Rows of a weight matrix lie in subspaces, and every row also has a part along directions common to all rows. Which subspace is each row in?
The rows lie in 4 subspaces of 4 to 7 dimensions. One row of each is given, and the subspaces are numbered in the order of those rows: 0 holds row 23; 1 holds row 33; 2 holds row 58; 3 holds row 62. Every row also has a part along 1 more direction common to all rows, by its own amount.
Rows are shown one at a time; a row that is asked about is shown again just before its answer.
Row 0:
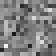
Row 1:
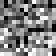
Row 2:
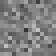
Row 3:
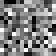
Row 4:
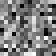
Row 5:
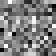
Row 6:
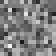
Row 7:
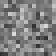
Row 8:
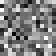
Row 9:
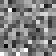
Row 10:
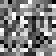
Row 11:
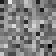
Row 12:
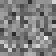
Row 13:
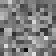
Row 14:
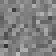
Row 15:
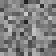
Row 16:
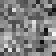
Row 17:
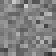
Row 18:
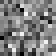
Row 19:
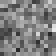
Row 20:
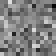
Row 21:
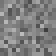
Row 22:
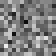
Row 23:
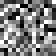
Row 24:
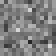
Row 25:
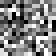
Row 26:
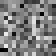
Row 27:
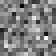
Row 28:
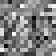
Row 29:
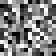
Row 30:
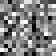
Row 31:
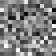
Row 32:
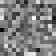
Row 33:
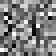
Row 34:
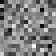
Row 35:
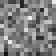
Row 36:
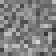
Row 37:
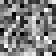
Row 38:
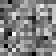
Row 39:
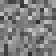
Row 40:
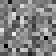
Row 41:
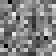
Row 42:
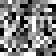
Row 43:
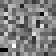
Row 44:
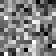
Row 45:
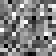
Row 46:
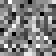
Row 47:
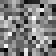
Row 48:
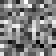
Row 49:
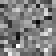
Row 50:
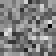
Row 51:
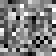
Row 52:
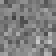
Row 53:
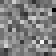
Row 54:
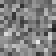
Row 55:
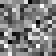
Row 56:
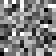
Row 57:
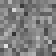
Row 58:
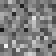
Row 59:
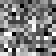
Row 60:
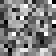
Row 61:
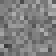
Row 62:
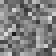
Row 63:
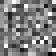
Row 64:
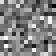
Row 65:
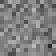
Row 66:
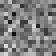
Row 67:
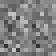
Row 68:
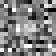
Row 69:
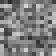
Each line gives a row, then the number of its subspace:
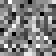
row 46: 3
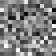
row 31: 1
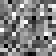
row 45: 2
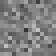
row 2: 2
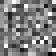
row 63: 1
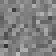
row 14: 3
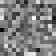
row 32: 2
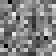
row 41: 2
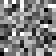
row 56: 0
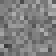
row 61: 3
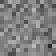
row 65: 2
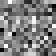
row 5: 0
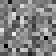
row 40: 1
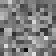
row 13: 2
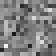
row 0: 3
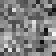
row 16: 3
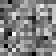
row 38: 2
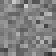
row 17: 1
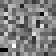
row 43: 1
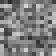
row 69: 2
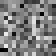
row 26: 1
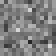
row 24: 3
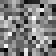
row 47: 1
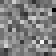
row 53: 1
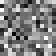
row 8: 2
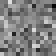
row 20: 0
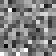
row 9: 3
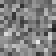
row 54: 0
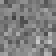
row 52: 0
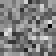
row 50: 2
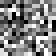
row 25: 0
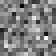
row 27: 0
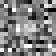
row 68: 3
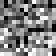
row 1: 0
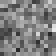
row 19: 0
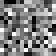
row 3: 0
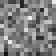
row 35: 0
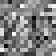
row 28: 3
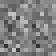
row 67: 0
